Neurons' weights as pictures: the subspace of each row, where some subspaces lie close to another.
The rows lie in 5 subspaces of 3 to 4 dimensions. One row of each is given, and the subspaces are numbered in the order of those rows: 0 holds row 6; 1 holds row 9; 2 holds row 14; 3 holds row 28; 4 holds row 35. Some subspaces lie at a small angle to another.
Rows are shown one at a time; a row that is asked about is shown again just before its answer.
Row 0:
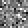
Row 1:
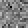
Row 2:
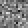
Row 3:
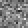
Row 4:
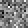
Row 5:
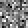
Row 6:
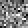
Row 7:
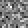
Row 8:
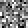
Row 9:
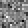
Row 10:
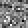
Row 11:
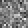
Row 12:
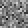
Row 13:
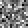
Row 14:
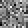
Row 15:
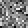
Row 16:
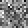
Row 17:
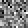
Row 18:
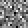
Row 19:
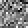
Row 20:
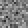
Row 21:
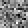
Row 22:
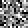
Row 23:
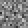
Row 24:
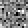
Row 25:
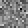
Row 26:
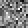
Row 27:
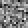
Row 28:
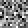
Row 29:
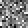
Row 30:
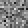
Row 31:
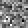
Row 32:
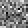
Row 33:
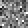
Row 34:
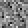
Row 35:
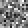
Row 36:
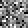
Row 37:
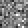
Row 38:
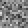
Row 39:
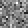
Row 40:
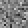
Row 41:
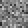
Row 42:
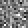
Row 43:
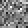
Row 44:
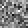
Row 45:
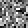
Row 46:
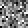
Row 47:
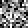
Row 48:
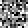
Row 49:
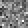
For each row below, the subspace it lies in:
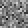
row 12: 0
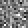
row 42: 0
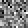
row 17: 3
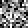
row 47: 4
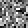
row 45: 2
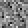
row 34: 1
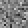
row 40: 0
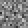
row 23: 3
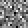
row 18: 3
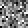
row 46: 0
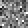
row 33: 1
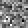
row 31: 3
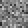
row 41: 2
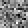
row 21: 1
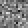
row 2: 3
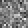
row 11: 4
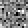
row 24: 2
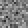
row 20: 2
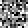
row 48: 2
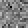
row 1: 4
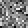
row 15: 2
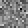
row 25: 1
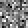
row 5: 0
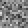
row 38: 3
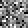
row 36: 2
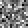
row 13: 4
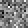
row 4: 3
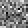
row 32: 0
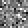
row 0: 1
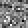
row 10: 3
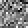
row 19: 4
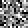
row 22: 1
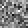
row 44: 4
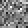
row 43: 4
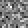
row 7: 4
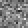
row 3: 3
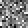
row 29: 2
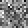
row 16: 3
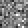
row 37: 2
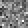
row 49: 1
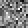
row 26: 1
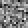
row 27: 3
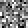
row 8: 0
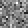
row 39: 0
